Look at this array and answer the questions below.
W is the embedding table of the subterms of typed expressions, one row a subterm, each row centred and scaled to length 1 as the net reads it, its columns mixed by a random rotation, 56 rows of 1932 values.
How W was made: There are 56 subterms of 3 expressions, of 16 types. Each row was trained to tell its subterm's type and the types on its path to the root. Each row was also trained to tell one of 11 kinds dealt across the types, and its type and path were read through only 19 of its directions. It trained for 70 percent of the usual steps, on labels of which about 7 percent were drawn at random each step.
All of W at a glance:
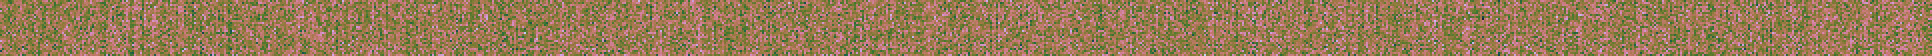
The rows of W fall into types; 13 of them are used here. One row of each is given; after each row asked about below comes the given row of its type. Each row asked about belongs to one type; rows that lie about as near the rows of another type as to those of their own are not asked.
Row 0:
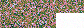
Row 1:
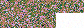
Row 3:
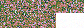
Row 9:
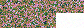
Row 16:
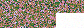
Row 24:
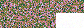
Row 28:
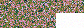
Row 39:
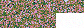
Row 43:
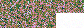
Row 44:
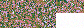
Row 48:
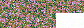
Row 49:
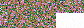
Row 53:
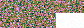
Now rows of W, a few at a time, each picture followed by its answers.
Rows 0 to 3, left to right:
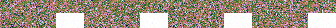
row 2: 9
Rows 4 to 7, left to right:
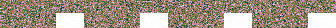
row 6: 28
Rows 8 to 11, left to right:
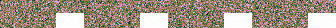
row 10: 0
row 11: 9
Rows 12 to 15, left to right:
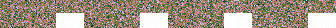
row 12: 0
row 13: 44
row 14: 39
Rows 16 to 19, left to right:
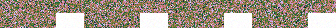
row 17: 0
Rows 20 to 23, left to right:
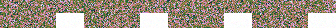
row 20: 24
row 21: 3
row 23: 9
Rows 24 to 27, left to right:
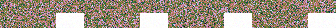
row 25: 3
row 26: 53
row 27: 28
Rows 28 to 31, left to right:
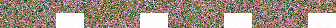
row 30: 24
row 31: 1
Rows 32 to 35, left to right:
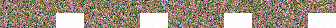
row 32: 49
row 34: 1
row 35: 39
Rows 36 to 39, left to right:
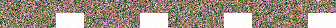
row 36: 43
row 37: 3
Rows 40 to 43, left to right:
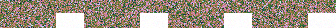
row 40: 9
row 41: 53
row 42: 24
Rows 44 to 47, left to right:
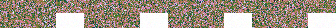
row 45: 0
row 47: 28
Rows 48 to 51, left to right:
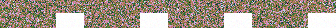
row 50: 24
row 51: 44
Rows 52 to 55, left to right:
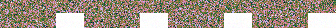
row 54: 1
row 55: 1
